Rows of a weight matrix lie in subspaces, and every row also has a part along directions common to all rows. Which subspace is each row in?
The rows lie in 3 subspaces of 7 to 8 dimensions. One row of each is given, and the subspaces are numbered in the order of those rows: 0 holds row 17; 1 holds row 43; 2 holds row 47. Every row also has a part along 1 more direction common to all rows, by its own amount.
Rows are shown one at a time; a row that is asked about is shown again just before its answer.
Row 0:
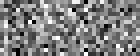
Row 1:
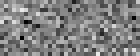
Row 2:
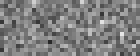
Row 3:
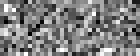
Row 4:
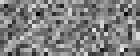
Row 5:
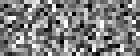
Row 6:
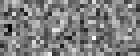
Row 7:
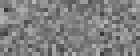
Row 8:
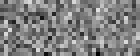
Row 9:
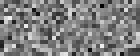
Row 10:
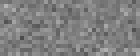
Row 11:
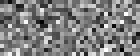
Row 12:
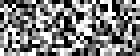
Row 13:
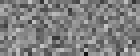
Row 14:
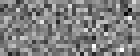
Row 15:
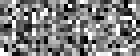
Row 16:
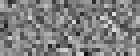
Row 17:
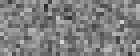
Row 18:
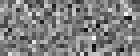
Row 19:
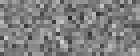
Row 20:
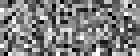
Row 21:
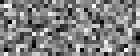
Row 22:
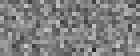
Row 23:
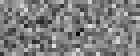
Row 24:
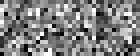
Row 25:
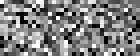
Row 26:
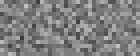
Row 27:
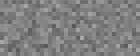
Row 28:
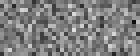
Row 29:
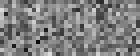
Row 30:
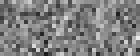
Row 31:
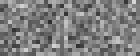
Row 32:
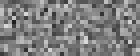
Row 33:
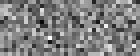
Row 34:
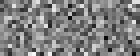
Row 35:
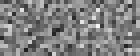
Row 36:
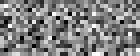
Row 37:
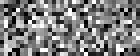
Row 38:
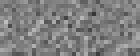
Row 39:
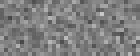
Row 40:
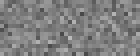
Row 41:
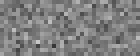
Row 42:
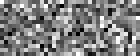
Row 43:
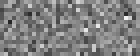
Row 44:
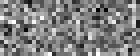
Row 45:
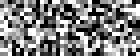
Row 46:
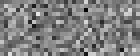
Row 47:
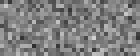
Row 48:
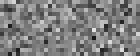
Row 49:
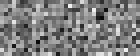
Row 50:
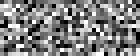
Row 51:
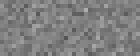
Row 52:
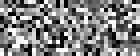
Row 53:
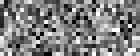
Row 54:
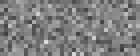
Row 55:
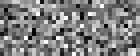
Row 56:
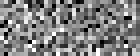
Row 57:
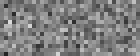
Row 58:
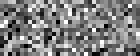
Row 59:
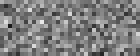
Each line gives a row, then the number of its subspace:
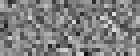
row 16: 2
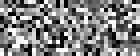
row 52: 2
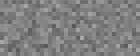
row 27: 2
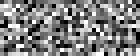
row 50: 0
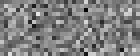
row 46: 2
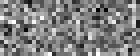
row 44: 1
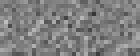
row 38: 0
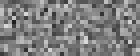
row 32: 1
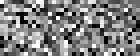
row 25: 0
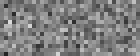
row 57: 1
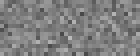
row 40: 2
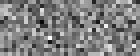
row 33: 0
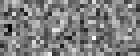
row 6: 1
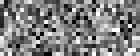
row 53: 1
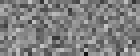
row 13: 2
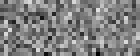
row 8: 1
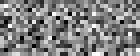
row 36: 0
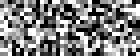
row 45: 0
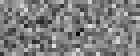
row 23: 2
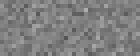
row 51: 2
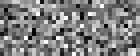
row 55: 0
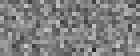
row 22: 2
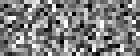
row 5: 2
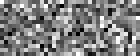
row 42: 2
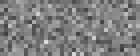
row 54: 0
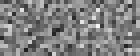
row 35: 1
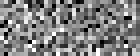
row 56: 1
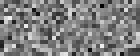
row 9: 0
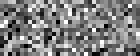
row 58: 1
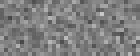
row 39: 0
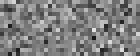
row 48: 0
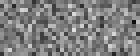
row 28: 2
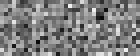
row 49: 1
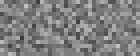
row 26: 2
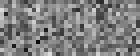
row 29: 1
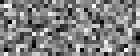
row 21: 1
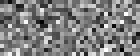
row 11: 0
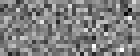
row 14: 1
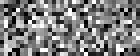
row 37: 2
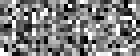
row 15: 1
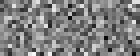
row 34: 2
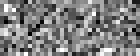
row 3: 0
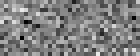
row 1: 0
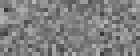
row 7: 0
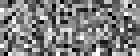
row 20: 1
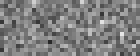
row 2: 0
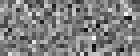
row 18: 1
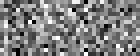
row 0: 2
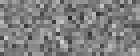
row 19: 0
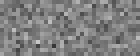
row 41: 2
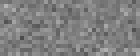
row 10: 0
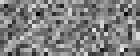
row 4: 2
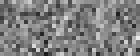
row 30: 1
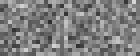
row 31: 2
